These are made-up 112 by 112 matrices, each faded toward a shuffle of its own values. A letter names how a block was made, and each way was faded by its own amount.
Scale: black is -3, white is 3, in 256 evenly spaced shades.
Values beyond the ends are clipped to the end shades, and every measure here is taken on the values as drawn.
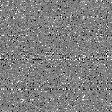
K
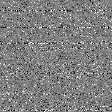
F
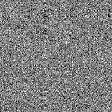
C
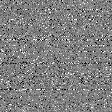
F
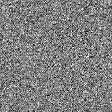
C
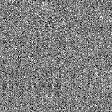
C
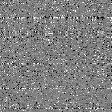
K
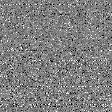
F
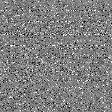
F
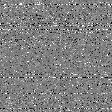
F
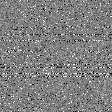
F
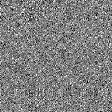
C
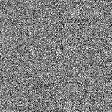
C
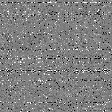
K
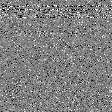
F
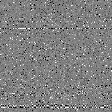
K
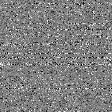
F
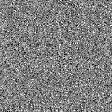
C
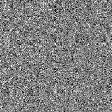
C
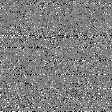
F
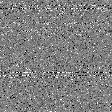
F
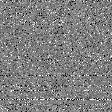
F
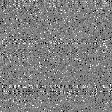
K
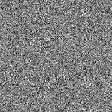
C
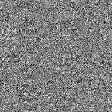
C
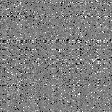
K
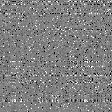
K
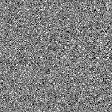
C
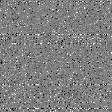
K
